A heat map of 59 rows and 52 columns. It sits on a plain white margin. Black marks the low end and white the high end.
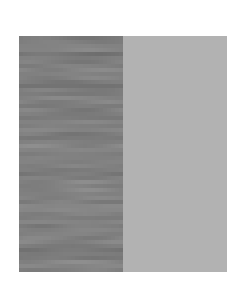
It is made of 1 by 2 panels. Panel 1,1: middling, streaked across, faint in contrast. Panel 1,2: high, flat.
